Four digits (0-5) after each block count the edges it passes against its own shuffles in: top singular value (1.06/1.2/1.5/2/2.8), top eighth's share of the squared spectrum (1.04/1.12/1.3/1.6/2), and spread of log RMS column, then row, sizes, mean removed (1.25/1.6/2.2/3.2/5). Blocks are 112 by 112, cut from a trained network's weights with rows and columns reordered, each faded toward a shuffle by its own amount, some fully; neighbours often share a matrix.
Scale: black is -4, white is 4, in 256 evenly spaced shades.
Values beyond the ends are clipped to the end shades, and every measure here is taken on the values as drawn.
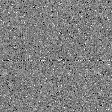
3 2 0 1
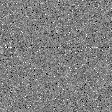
2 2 1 1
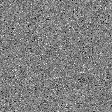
1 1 0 0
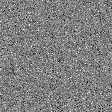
2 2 0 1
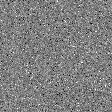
0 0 0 0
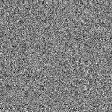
3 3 1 2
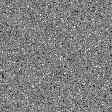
0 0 0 0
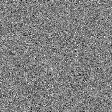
3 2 0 1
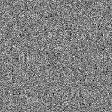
3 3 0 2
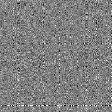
4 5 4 2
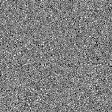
3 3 1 2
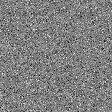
1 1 0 0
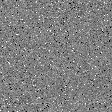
1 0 0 0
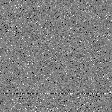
3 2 0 1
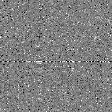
4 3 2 2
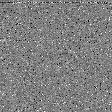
3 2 0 1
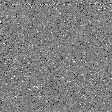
2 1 0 1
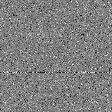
3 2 0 1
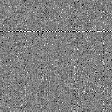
4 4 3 2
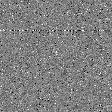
3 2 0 1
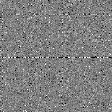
4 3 2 2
